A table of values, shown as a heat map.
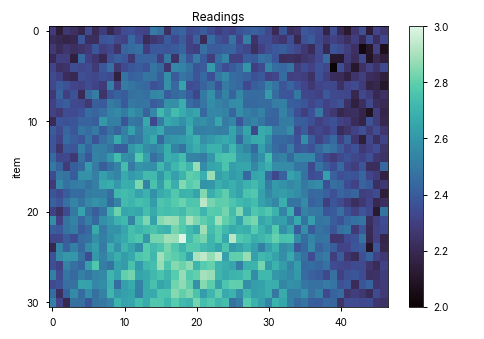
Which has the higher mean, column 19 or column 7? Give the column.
19
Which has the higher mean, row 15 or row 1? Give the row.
15
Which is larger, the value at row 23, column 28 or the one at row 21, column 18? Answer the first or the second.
the second
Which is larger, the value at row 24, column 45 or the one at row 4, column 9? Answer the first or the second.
the first
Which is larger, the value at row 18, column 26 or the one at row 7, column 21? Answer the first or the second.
the first
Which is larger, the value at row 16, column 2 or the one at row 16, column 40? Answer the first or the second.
the first
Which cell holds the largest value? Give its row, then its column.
23, 18
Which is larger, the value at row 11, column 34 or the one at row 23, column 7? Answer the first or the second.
the second
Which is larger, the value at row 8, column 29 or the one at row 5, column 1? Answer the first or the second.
the first
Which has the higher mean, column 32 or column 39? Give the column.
32
